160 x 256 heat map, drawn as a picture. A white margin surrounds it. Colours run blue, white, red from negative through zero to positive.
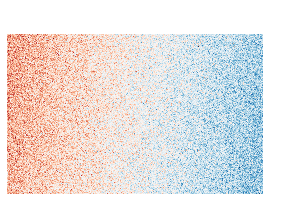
Fine speckle covers the field. On average the colour sits 50% of the way up the scale. There are no regular stripes. There is an overall slope up to the left. The histogram is bell-shaped.
